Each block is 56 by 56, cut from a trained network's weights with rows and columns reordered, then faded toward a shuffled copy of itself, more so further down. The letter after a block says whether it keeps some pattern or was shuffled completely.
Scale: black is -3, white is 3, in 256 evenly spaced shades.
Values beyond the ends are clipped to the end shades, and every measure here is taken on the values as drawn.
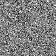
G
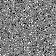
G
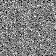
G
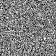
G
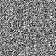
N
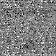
N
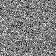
G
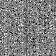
N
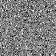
N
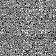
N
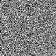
N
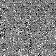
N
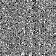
N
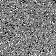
G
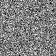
G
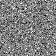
G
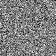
G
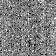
N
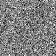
N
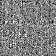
N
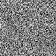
N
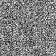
N
